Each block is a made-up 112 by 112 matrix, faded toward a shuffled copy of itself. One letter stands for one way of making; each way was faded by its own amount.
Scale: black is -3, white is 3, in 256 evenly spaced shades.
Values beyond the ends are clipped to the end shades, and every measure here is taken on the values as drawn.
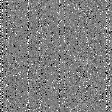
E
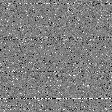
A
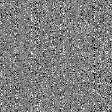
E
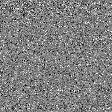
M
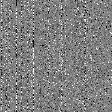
E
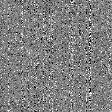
E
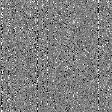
E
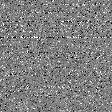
A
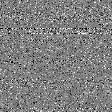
A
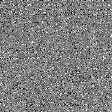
M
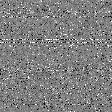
A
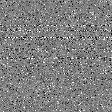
A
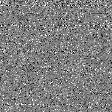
A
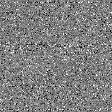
M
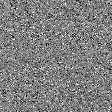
M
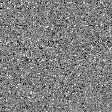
M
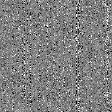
E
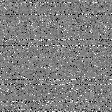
A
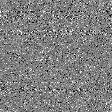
A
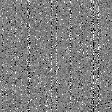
E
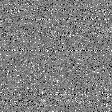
A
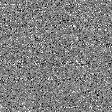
M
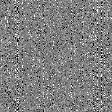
E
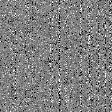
E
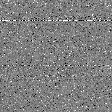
A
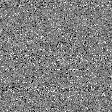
M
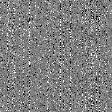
E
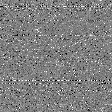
A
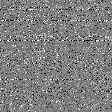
A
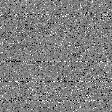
A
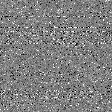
A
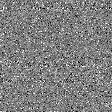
M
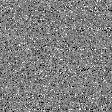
M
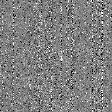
E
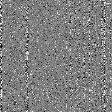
E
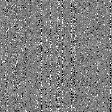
E
